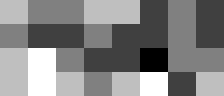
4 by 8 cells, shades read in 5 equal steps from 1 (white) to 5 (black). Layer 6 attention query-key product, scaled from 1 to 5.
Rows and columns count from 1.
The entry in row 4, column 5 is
2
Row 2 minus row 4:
1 3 2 0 2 3 -1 2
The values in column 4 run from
2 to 4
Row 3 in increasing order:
1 2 3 3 3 4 4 5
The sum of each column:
9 9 12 12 12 14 13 13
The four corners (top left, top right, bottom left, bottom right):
2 4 2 2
